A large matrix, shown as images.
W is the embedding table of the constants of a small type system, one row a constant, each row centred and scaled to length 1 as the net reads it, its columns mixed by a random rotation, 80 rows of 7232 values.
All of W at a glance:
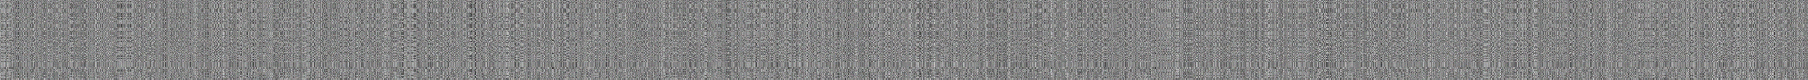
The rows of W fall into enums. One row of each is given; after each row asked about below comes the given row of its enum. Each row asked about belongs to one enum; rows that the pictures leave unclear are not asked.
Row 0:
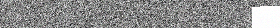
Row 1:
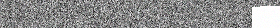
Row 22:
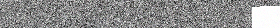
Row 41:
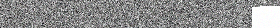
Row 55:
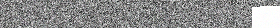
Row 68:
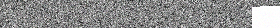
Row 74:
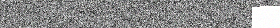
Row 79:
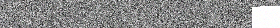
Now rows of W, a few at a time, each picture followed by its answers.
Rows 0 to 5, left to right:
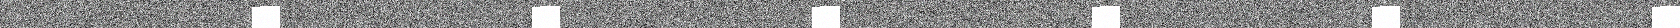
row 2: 22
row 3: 74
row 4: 41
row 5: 1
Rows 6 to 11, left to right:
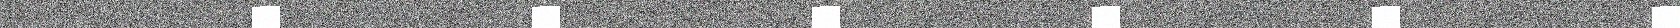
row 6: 1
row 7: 41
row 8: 74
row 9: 0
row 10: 0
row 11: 0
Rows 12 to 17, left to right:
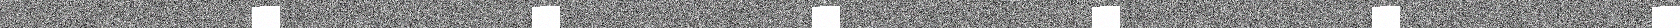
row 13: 1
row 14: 41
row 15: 55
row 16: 1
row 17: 79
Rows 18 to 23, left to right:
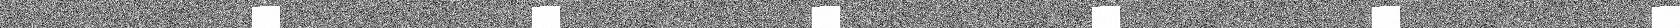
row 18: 41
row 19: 55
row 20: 22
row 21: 79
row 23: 22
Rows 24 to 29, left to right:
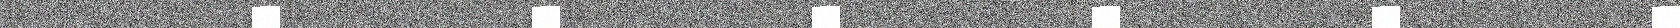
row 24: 1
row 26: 1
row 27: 55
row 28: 79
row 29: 79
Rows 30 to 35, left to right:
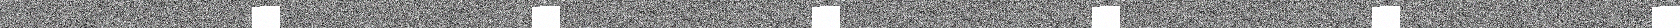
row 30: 22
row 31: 41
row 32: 74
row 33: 74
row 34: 74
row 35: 79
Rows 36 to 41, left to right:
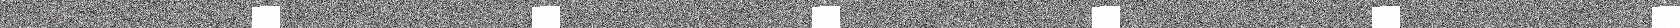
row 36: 74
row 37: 1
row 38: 41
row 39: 22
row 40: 68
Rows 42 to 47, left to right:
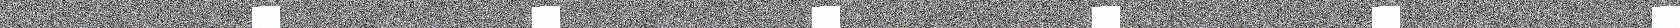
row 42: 79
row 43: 22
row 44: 22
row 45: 0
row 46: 79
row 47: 1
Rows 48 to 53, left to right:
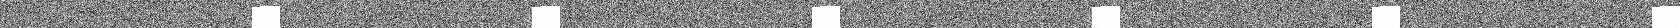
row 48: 74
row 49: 0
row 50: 1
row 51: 0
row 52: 79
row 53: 68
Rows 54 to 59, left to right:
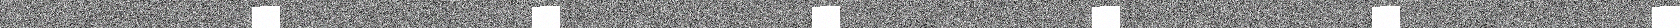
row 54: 0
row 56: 1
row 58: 1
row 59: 22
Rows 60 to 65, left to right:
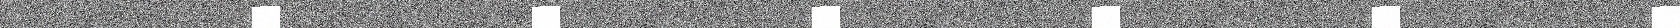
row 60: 0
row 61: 79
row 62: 22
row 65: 22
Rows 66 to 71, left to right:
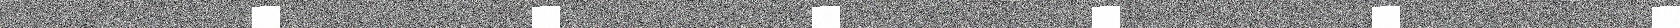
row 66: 22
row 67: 68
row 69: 55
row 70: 1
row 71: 55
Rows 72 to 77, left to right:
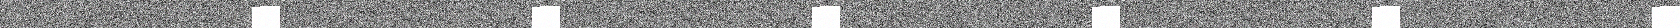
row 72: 0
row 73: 74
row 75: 79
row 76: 74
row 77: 22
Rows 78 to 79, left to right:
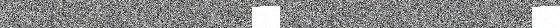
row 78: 79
